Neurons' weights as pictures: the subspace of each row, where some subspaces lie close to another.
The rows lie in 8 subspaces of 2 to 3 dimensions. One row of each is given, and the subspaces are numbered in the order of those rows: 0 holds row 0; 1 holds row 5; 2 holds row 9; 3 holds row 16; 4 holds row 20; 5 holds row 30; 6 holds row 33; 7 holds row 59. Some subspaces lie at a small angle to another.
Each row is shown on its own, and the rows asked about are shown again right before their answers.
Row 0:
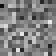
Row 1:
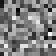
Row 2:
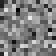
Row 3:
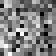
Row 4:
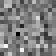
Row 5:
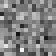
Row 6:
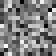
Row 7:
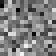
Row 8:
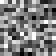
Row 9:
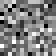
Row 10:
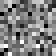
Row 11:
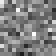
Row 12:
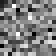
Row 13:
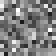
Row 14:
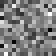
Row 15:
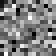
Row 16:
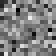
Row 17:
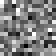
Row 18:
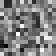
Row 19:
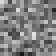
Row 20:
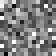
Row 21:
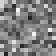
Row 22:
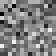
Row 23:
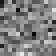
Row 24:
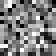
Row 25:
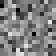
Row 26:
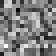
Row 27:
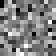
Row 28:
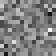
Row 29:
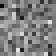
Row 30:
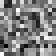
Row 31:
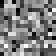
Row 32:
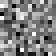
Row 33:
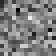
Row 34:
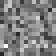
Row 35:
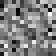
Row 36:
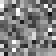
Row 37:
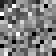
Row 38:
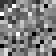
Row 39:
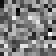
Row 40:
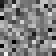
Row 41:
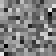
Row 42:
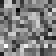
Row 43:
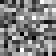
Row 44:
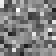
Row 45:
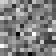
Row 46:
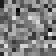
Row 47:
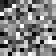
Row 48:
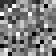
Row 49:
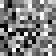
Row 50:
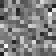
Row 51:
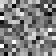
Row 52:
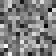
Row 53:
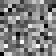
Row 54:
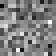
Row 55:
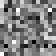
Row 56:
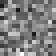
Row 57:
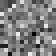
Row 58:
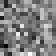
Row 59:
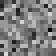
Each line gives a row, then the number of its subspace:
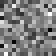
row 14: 2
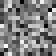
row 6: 7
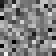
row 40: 4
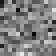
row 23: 1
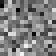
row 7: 0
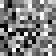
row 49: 0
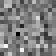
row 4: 6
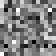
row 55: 3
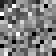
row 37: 4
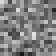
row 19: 0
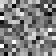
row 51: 2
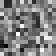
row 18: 5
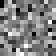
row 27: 1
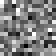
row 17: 5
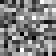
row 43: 0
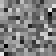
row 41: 2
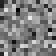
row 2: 3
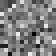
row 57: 7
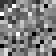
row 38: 4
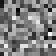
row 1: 6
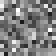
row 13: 7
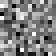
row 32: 1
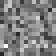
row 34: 3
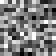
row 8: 0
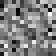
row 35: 7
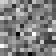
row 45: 5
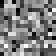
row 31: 5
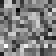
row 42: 5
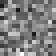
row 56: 0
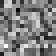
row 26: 5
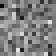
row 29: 1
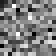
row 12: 6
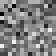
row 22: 2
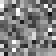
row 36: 7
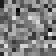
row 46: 6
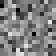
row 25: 1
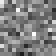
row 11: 1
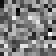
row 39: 6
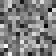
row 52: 7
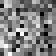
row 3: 1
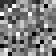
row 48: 4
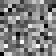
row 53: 2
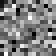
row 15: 3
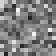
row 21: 3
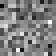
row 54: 0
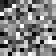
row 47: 6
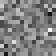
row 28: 2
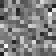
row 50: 4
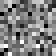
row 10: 4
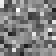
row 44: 1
